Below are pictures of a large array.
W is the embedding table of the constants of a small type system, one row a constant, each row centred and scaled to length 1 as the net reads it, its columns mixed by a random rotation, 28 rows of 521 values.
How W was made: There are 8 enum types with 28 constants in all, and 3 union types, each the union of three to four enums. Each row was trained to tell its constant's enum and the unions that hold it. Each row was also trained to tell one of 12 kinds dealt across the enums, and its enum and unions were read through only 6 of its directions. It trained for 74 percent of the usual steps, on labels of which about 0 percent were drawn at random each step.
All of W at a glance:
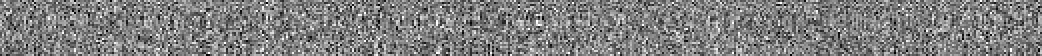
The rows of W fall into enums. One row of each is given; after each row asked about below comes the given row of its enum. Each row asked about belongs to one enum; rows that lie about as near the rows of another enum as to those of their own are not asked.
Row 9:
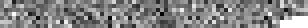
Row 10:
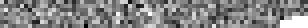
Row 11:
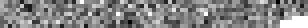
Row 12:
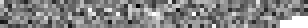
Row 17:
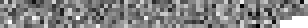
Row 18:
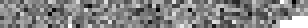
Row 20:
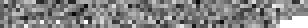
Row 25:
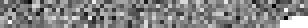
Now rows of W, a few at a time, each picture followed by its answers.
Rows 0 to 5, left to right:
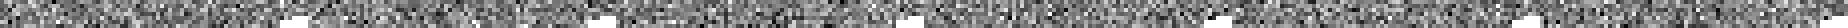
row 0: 20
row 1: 17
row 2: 9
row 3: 25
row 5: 25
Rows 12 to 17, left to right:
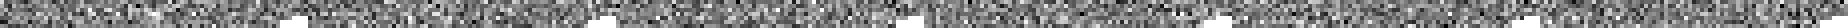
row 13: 20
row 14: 10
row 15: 20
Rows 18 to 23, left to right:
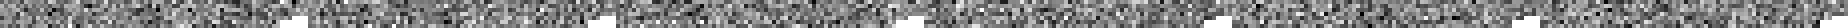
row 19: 17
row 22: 11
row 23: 10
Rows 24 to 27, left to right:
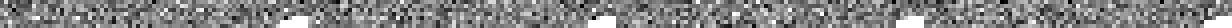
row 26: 11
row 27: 25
